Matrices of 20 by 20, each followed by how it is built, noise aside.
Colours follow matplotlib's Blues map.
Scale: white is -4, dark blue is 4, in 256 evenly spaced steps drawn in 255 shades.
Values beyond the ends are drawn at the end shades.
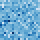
noise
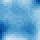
smooth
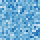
noise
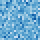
noise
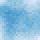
smooth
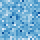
noise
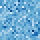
noise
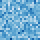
noise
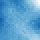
smooth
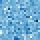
noise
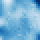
smooth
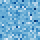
noise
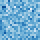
noise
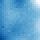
smooth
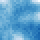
smooth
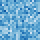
noise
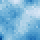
smooth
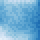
smooth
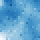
smooth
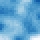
smooth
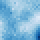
smooth
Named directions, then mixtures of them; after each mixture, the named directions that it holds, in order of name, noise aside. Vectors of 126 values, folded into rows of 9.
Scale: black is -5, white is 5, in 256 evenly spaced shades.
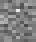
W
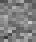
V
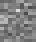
V, W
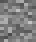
V, W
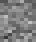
V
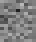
V, W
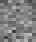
V, W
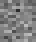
V, W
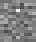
W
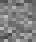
V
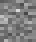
V, W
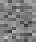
V, W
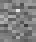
W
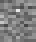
W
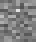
W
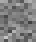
V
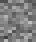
V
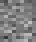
V, W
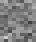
V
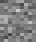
V, W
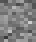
V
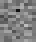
W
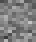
V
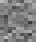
V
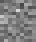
V, W
